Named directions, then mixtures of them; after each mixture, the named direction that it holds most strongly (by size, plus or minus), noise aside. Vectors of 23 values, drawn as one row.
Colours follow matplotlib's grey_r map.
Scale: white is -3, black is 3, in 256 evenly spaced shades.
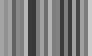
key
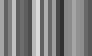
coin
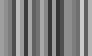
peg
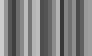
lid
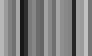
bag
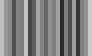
key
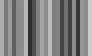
key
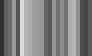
bag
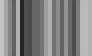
bag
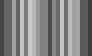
key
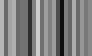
coin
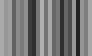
key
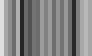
bag
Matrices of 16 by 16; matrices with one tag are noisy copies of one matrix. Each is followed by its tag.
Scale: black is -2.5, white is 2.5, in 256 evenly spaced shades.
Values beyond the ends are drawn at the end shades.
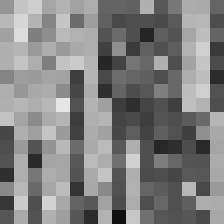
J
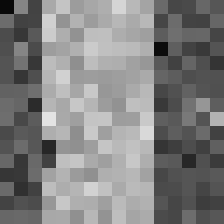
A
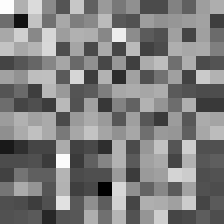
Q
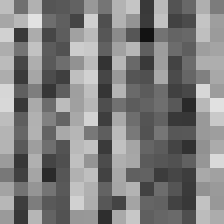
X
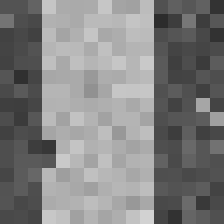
A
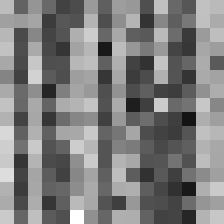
X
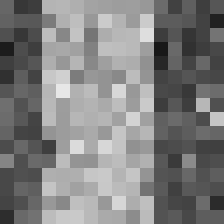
A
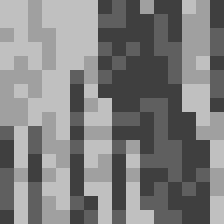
J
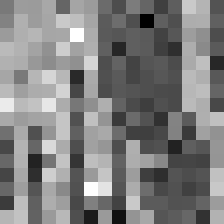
J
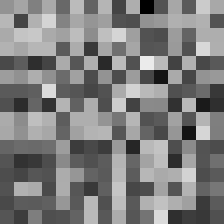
Q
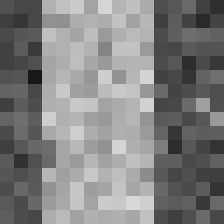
A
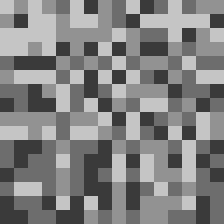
Q
